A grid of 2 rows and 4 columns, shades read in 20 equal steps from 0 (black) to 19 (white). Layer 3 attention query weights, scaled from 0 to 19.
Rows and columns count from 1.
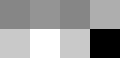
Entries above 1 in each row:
4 3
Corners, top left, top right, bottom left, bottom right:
10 13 15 0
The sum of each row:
44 49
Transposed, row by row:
10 15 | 11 19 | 10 15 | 13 0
